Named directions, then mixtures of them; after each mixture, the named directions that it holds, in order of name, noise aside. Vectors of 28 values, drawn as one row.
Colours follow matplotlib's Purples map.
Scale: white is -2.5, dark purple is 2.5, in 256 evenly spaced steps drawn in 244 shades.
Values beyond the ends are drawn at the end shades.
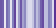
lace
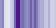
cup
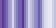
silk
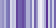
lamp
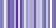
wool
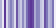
lace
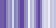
silk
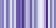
lamp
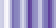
cup, silk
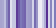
lamp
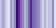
cup, lace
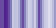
cup, silk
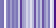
lace, wool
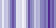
lamp, silk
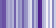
lamp, silk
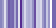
wool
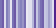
lace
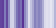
silk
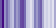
lace, silk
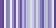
lace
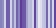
lace, lamp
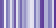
lace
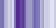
cup, silk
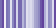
lace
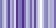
lamp, wool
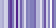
lace, wool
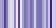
wool
